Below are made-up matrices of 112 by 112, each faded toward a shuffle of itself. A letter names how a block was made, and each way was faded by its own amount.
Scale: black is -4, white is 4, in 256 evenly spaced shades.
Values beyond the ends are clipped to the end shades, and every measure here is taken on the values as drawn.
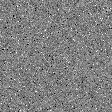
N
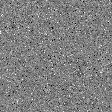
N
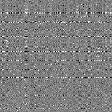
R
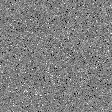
N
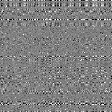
R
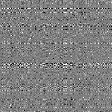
R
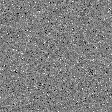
N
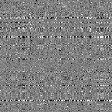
R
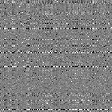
R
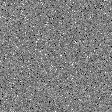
N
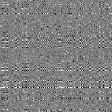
R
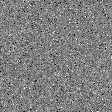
N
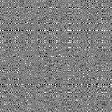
R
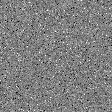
N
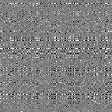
R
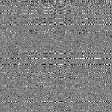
R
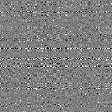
R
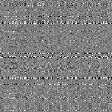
R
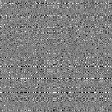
R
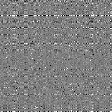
R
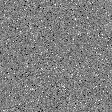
N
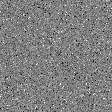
N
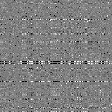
R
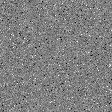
N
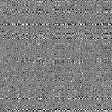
R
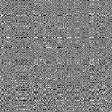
R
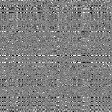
R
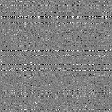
R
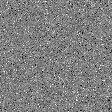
N
